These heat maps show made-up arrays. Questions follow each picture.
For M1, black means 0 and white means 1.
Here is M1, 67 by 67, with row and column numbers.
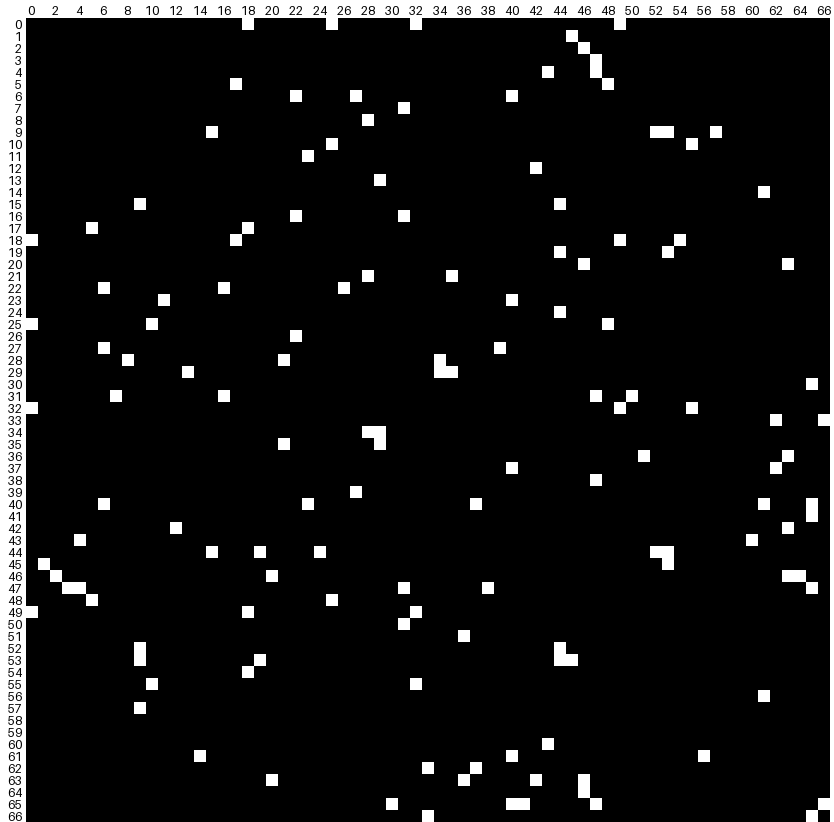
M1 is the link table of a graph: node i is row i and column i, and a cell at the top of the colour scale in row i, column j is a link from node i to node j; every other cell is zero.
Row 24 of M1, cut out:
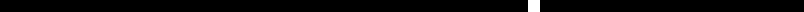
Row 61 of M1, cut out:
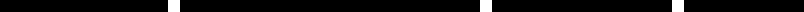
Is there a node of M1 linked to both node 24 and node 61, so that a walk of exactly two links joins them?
no
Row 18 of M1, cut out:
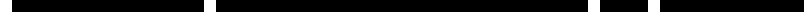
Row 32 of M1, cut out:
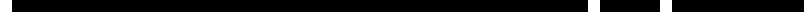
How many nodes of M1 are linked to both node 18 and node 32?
2
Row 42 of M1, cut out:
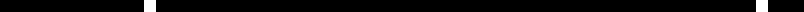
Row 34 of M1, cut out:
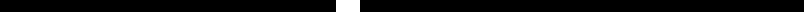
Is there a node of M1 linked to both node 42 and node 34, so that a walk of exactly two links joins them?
no
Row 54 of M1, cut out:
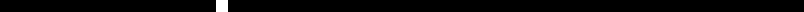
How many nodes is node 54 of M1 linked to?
1
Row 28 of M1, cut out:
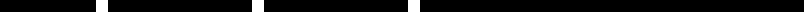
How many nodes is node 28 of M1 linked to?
3
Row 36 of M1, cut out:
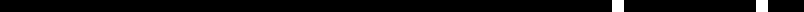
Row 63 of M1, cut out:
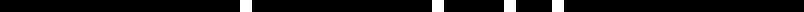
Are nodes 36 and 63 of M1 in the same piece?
yes
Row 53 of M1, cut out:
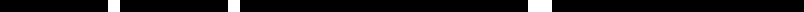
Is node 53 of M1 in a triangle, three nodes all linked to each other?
yes
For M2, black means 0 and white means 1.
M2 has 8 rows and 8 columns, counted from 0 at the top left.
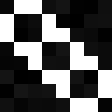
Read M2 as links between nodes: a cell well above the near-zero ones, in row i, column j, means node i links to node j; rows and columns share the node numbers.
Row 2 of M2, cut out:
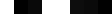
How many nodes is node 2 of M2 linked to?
3
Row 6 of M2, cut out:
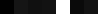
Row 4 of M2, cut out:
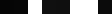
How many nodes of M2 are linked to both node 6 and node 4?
0
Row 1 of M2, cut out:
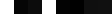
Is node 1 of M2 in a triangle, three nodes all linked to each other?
no
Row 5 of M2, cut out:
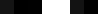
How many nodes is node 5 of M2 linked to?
3
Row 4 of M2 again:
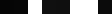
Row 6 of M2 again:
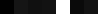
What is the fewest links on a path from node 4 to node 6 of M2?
1
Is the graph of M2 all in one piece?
yes
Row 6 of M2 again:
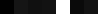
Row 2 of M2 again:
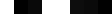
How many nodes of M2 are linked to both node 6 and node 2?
1
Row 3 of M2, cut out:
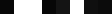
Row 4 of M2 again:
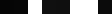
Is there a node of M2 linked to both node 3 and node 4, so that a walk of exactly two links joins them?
yes
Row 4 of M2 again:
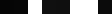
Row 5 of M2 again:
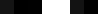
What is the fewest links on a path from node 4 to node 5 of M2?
1
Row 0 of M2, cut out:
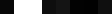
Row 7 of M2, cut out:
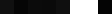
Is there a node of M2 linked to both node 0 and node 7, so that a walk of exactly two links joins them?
no
